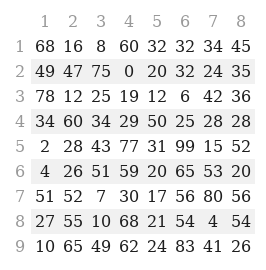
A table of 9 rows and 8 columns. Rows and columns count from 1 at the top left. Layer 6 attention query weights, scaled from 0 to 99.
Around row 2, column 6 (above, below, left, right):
32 6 20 24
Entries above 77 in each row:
0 0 1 0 1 0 1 0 1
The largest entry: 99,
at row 5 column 6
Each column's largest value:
78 65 75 77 50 99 80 56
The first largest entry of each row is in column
1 3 1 2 6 6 7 4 6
